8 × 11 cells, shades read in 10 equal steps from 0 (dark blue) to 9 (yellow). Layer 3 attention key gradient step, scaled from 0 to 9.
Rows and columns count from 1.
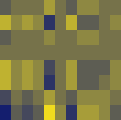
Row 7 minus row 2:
-5 -1 -3 -1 5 0 -4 2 2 1 -1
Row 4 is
4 4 4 4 4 4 4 4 4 4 4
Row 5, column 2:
5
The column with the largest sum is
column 3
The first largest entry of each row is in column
5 1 5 1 1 1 5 5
